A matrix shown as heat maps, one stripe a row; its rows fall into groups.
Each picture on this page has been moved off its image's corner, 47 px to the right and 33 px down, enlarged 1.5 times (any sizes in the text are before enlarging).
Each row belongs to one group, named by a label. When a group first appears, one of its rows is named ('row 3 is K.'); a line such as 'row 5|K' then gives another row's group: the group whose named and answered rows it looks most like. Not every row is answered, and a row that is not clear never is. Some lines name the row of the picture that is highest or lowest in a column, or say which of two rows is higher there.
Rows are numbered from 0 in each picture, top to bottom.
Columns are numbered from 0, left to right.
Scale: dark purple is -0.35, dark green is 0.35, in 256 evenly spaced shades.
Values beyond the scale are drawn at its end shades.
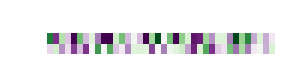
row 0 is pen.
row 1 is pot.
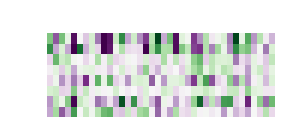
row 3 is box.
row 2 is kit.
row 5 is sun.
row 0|pen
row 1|pen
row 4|pot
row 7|kit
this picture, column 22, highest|1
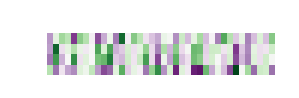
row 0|box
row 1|kit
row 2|kit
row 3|pen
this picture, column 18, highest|3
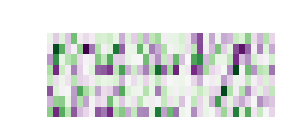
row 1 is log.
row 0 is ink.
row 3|pen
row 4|ink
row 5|box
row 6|log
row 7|pen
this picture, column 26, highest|3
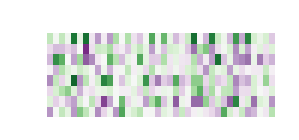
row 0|sun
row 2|log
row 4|kit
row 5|kit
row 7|box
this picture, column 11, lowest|7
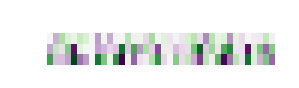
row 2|ink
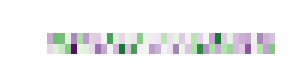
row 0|log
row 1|box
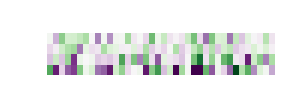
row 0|sun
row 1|kit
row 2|box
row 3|pen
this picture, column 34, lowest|3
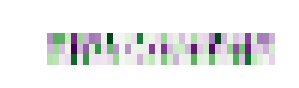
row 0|log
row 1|pot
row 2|sun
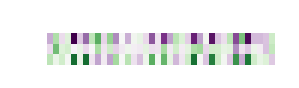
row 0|pot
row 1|kit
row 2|sun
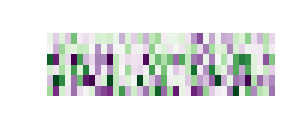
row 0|ink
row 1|sun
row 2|pen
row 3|sun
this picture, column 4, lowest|2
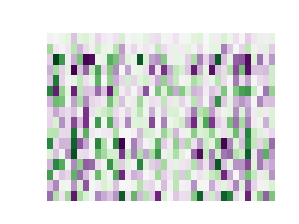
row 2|log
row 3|pot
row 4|kit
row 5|pen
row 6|log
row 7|pot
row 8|pot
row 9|sun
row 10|ink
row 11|ink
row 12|log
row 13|ink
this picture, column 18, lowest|15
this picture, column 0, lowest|15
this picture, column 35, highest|15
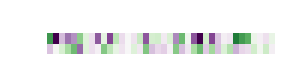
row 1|kit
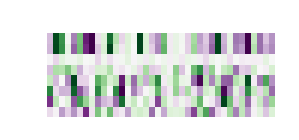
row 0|log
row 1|log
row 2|sun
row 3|kit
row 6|box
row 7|pot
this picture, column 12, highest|6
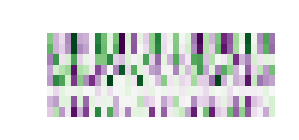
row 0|ink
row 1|ink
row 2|kit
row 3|box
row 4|log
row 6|pot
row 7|pot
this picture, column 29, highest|3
